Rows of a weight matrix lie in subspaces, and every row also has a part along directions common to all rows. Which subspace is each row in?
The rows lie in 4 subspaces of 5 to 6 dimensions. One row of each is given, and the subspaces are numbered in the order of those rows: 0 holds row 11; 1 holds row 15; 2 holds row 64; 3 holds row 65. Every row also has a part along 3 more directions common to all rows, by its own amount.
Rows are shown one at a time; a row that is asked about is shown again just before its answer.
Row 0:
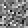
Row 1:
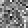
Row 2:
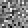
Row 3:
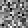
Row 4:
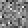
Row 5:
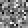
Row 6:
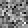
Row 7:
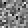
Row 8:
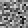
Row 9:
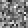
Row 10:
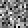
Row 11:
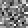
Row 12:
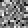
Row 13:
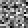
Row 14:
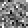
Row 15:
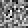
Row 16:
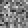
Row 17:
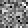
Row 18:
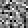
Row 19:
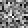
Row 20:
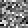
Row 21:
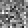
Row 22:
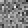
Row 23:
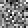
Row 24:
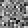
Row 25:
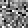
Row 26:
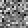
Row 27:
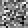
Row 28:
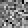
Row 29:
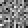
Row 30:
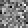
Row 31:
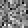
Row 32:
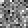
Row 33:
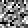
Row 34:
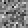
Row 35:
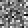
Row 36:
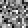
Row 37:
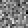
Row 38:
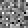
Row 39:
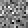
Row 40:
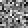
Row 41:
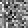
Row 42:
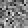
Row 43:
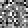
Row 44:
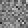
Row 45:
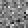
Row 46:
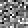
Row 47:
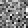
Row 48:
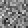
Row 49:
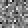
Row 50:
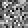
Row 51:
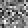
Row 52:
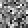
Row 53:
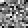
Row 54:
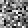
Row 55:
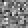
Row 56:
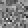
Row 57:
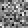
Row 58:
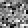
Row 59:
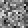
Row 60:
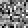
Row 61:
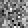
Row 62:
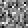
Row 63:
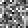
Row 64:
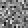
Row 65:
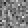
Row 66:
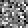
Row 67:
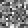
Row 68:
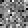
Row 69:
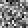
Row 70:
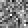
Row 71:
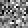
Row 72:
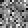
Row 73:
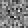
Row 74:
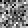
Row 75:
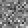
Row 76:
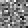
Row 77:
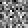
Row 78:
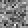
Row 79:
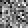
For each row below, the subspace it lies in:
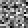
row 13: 1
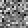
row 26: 3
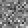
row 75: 0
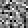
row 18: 1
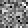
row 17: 3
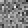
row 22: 2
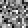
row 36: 2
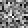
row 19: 1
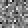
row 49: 1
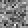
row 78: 3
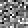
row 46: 3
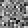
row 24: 0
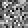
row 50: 1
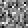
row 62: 3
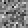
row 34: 3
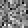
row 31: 2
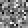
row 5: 0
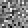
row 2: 2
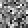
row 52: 0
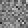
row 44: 0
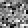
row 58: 0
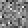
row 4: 0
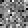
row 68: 1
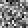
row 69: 0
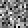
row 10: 2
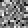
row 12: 0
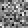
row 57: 2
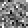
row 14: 2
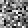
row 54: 2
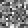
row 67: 0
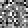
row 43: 1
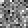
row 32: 1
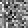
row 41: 1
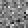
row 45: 0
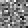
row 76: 3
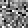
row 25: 2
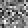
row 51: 2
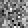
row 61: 2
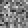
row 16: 1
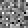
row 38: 0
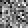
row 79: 3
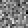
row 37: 0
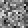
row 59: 2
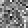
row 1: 1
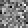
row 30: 3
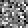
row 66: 3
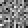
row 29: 1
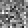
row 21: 1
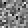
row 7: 3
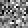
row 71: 0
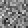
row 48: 2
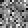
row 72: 1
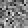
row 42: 2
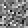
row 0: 3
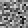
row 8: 3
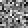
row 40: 1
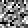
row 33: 3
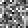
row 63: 1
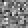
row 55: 3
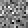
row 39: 0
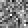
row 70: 1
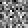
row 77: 1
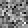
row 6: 0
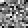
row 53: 2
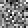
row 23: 0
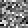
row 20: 3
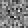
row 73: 1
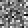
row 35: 1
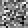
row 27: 3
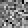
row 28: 2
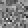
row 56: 0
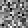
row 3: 2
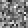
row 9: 0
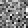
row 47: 0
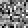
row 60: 2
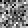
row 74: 3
